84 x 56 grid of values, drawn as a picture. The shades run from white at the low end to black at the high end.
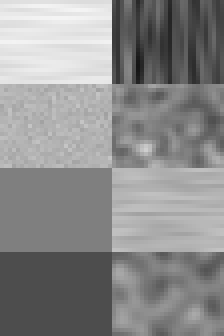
It is made of 4 by 2 panels. Panel 1,1: very low, streaked across, faint in contrast. Panel 1,2: high, streaked downward. Panel 2,1: low, fine-grained, faint in contrast. Panel 2,2: middling, blotchy. Panel 3,1: middling, flat. Panel 3,2: low, streaked across, faint in contrast. Panel 4,1: high, flat. Panel 4,2: middling, blotchy.
